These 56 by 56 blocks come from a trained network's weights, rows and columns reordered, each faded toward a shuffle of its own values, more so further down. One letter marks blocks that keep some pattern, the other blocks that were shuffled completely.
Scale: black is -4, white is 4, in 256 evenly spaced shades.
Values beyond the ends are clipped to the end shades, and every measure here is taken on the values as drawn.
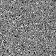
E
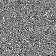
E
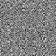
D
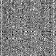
D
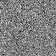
E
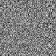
D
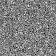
E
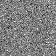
E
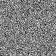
E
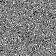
E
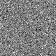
E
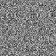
D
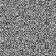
D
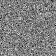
E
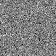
E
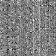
D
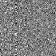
D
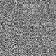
D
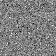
E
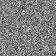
D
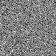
E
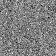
E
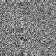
D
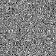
D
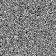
E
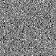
D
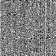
D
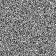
E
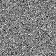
E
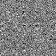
D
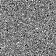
E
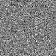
D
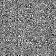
D
